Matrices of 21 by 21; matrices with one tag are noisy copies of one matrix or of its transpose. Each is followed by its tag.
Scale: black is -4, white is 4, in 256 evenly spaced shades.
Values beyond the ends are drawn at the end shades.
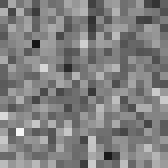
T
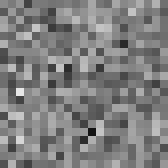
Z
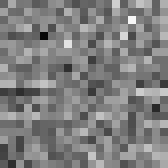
T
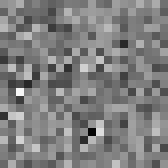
Z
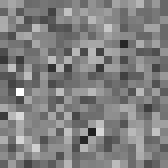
Z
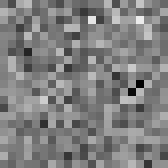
Z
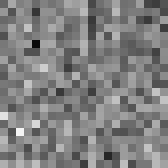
T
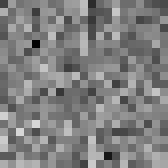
T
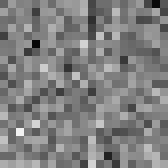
T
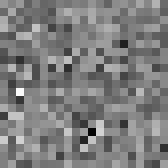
Z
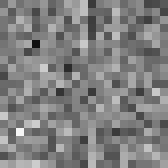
T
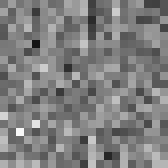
T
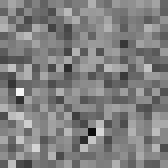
Z
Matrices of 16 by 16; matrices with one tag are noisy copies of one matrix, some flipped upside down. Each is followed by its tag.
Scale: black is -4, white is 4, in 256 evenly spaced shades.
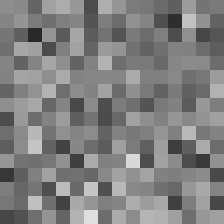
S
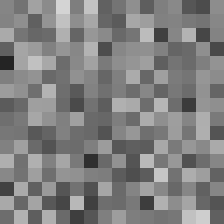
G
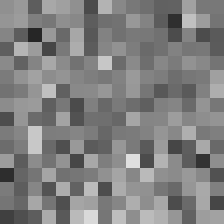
S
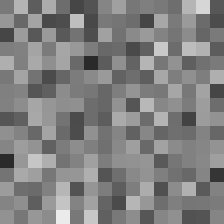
G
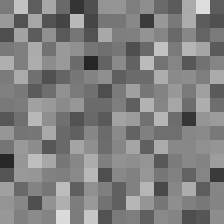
G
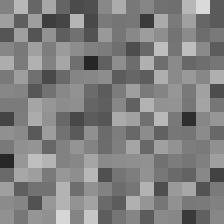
G
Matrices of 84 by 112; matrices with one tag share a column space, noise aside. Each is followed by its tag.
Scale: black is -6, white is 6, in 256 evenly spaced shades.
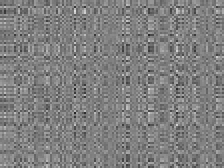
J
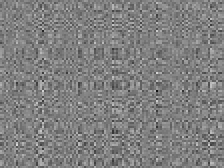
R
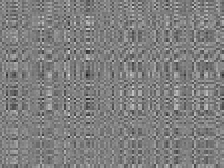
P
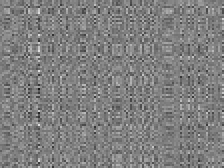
J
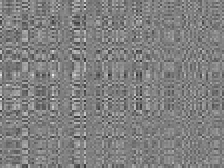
P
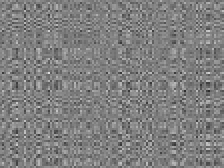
R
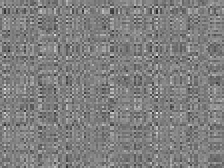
J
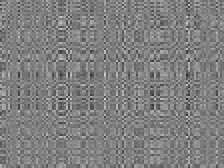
P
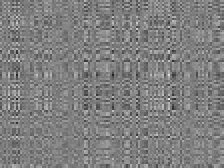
P
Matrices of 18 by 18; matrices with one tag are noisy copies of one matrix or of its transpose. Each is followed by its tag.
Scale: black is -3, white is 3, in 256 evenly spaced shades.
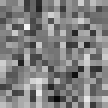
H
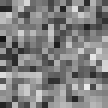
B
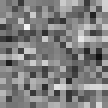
H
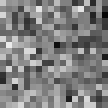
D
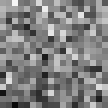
D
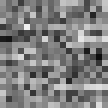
H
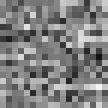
H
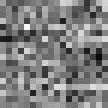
H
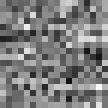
H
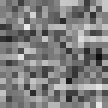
H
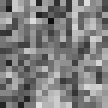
B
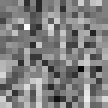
H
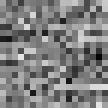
H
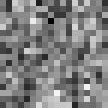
B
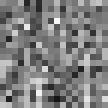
H
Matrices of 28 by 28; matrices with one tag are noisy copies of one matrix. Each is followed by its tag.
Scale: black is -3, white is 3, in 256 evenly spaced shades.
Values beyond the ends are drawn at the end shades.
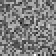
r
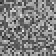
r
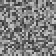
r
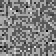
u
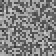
u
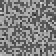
u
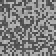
r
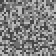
r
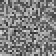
u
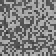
r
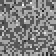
r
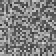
u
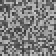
r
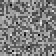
u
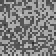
r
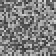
r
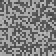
u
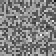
u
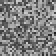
r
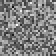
r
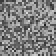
r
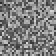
r
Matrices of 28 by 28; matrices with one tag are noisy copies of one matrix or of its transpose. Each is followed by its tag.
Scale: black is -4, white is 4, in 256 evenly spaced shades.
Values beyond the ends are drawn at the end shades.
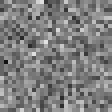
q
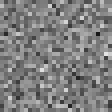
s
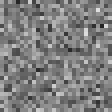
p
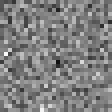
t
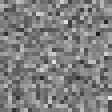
s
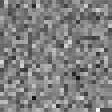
s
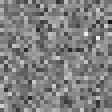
p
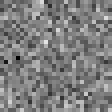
q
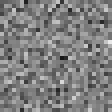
t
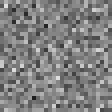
s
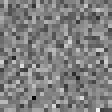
s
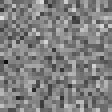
q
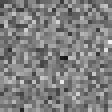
t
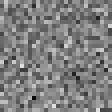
s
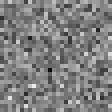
p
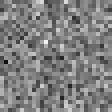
q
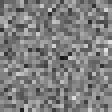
t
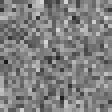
q
